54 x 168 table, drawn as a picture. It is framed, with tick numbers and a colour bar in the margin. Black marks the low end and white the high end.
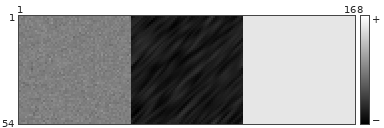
The table splits into one row of 3 panels. Panel 1,1: middling, fine-grained, faint in contrast. Panel 1,2: very low, slanting up to the right, faint in contrast. Panel 1,3: very high, flat.
